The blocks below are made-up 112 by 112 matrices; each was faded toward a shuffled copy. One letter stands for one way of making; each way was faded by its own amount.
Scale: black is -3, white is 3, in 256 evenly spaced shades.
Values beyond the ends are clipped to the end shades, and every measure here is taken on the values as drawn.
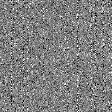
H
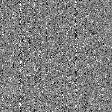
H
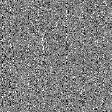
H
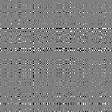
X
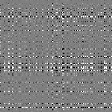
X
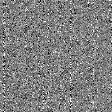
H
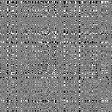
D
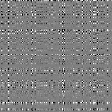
X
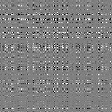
X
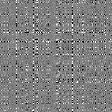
D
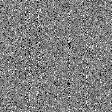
H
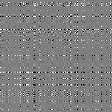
X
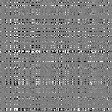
X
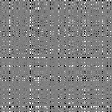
X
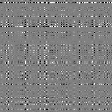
X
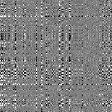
D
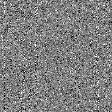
H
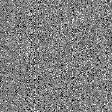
H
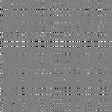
X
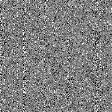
H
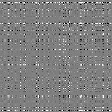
X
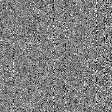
H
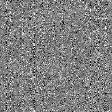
H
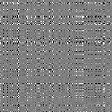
X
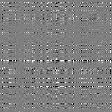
X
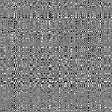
D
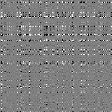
X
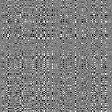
D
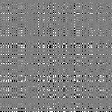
X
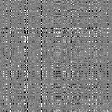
D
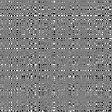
X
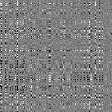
D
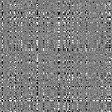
D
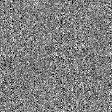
H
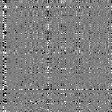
D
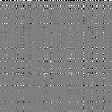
X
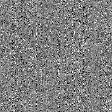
H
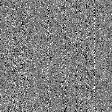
H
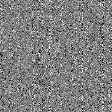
H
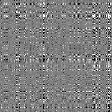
D
